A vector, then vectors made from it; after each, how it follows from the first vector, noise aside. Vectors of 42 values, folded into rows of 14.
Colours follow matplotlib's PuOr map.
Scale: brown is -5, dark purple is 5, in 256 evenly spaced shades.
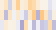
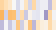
wrapped around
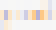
partly zeroed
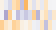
wrapped around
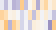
wrapped around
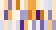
scaled up
